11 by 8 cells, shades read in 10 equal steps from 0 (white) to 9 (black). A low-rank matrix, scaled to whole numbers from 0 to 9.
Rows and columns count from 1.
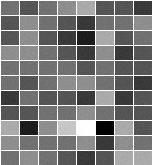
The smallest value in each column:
3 4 4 2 0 3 3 3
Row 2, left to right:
6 4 5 6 7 5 5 4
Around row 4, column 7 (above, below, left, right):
6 6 4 6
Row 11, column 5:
7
